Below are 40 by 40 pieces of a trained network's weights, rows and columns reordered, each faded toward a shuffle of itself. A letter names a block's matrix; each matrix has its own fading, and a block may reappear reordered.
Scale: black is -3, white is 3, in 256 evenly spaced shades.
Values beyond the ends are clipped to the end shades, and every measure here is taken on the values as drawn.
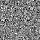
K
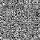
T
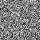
K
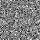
K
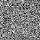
T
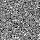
K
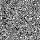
K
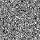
K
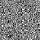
T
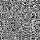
T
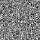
T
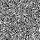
K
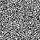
K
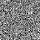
T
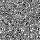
K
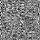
T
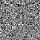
T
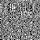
T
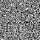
T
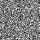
K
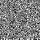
K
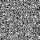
K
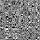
T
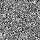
K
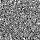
K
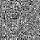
T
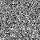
K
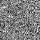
K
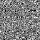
T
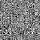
T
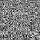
T
